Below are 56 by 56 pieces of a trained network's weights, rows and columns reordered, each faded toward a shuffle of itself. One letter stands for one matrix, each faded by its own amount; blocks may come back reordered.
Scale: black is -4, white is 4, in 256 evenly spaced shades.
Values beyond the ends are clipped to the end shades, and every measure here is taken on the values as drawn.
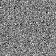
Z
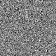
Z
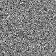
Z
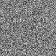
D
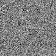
Z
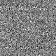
Z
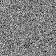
Z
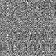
D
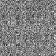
D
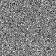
Z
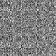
D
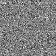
Z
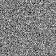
Z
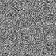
D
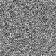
D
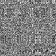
D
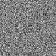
D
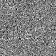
Z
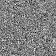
Z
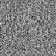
D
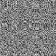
D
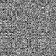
D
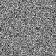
D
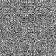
D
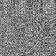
D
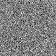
Z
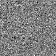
Z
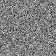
Z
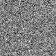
Z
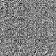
D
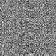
D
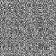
D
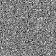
Z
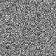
D
